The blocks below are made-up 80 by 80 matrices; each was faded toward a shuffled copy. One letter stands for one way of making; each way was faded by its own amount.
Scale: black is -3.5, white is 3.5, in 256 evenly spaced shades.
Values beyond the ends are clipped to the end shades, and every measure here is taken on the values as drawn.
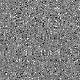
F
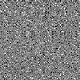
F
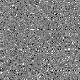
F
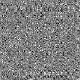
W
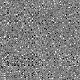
F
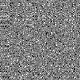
W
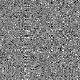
W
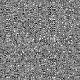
W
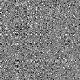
W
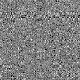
W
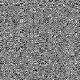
W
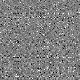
F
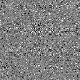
F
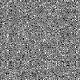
W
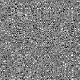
W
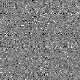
F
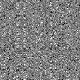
W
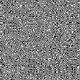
F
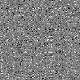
F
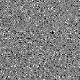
F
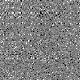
F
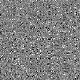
F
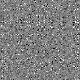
F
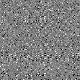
F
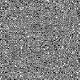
W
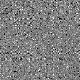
F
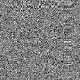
W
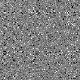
F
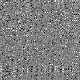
F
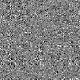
W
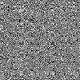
W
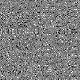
F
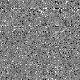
F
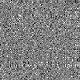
W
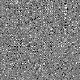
F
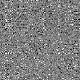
F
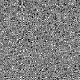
W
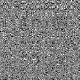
W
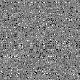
F
